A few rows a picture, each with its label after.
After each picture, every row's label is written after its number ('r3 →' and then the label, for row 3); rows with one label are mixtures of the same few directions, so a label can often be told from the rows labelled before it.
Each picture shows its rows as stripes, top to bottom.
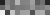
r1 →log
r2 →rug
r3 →rug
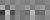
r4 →rug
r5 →rug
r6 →rug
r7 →rug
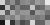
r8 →log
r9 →rug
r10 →rug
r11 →log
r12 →rug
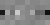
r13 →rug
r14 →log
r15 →log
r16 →log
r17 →log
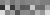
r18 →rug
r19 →rug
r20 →log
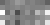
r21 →log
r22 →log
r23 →log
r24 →log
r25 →log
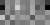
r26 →log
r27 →log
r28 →rug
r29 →rug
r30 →rug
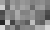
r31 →rug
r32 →rug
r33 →log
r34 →log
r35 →rug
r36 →log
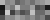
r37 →log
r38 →log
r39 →rug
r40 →log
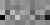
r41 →rug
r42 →log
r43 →rug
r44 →log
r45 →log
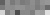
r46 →rug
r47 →log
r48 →log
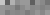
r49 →rug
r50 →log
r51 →log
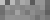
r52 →rug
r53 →log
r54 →log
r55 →log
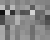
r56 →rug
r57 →rug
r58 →rug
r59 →log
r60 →log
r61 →rug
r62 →rug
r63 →rug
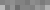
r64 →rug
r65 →log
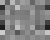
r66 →rug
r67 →log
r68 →rug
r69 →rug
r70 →log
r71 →log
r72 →log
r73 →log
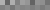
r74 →rug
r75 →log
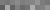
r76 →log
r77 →rug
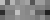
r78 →rug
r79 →log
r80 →log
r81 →log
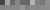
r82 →rug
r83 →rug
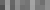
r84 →rug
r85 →rug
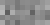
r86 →log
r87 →log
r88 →rug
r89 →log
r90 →log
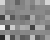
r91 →log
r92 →rug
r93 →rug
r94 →rug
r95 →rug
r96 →rug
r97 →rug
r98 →rug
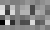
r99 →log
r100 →rug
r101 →rug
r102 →rug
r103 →rug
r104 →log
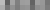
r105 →rug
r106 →rug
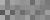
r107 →rug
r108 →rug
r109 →rug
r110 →rug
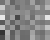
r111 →rug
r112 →log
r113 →rug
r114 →log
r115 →rug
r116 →log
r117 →rug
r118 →rug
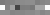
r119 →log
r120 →log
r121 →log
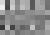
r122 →rug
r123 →rug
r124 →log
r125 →log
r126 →rug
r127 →rug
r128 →log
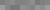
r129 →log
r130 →log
